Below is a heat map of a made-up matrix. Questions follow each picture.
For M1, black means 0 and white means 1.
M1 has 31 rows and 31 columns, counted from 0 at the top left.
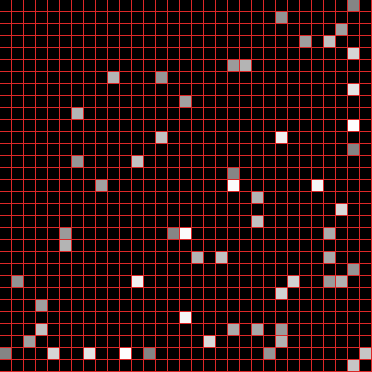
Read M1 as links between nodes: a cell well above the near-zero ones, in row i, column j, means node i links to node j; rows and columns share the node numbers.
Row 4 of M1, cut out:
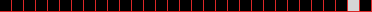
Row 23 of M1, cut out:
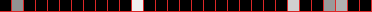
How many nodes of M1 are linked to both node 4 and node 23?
0
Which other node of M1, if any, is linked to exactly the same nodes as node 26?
node 8
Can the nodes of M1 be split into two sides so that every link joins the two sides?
yes
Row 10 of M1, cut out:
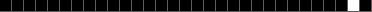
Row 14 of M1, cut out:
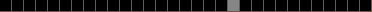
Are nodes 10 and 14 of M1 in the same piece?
no
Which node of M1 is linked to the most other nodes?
node 29
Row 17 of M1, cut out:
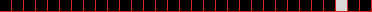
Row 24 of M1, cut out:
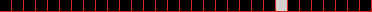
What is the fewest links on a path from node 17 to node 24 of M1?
3
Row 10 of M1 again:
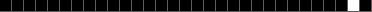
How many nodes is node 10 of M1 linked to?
1
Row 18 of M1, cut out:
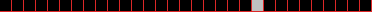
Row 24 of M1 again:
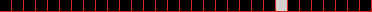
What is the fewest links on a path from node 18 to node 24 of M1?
4
